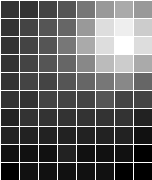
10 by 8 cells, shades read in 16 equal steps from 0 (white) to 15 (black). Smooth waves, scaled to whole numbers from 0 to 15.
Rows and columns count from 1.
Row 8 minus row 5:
1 2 2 3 4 5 6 5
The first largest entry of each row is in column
1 1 1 1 1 1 1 8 8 1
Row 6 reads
12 12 11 11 11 10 11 11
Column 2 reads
12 11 11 11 11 12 12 13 14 14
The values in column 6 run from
2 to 14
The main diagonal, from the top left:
12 11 10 9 9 10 12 14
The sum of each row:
70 54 50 61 77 89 98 105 112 115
